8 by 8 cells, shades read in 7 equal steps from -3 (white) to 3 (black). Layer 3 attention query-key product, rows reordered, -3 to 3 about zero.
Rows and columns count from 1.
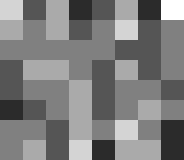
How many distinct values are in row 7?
5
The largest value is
2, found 6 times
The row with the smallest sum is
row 2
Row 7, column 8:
2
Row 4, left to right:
1 -1 -1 0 1 -1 1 0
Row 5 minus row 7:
1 0 -1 0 1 2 0 -1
